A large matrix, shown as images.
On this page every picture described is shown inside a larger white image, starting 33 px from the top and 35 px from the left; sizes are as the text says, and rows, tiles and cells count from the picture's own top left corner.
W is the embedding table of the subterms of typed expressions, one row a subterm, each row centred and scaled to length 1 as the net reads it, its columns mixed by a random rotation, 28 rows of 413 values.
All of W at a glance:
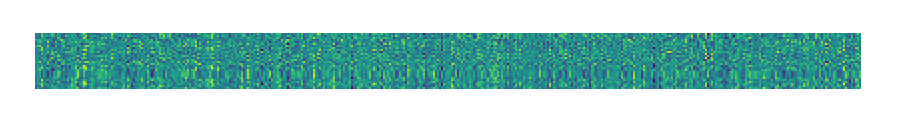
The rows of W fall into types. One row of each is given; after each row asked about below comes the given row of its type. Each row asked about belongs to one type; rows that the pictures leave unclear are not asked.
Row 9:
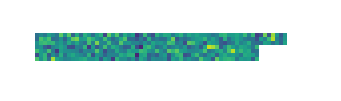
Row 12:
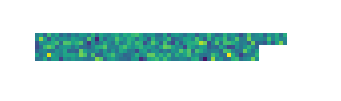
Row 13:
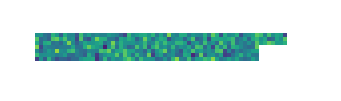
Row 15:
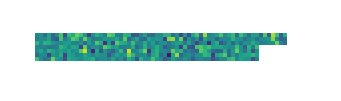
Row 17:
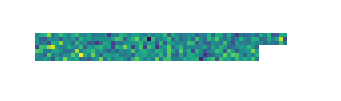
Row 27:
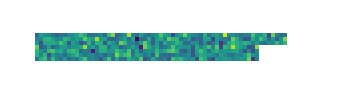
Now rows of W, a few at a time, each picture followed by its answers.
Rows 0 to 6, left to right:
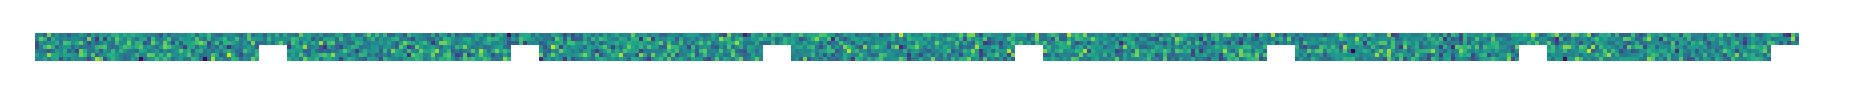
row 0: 12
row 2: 12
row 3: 13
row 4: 17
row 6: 17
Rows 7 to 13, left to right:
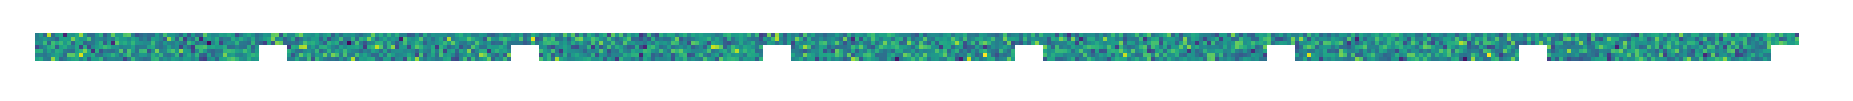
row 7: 15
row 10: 12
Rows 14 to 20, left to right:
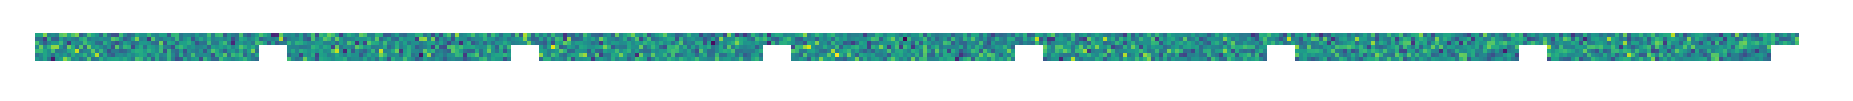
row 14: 17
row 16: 27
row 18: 17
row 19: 27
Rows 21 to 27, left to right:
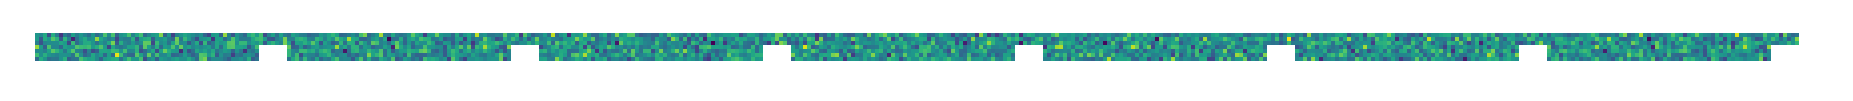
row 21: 27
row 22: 27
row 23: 15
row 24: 27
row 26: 12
